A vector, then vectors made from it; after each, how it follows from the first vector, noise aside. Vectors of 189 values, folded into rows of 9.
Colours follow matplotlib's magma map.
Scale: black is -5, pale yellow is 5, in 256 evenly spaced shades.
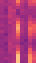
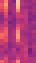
reversed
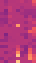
partly zeroed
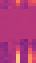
partly zeroed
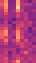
reversed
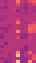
partly zeroed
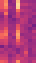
reversed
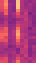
reversed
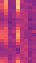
reversed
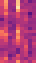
reversed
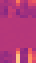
partly zeroed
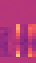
partly zeroed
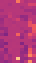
partly zeroed
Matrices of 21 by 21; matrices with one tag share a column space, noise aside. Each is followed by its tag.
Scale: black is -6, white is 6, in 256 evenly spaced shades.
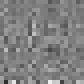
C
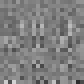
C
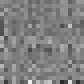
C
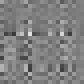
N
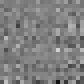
C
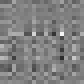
N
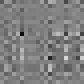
N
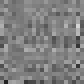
C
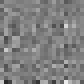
C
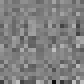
C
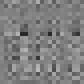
N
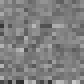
C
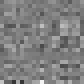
C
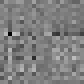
N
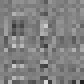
C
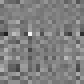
N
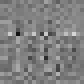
N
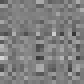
N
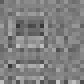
C
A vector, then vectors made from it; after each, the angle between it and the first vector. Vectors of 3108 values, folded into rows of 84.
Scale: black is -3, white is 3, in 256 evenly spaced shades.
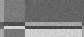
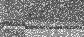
partly aligned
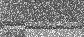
partly aligned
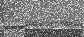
partly opposed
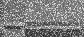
partly opposed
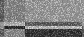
nearly opposite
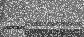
partly opposed
